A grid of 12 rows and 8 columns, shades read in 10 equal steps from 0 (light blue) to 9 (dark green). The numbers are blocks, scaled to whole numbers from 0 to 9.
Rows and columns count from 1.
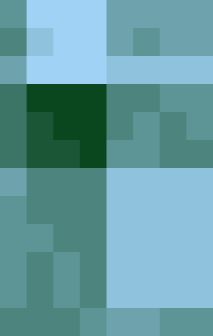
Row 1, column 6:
3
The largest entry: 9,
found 6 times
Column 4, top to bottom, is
0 0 0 9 9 9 5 5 5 5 5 4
